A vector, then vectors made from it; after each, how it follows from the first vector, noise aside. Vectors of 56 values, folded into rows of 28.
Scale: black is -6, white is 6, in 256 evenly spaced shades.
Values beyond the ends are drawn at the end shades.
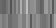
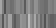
reversed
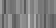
reversed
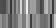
scaled up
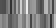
scaled up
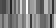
scaled up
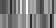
scaled up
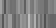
reversed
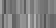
reversed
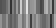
scaled up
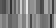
scaled up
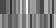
scaled up
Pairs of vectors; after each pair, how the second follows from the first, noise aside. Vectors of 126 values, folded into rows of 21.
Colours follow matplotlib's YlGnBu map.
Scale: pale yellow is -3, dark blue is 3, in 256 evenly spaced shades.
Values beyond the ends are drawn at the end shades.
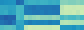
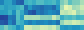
copied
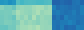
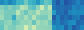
copied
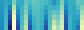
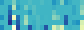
partly zeroed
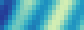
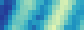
copied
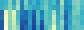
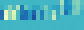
partly zeroed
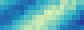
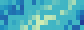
partly zeroed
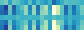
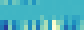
partly zeroed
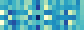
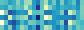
copied
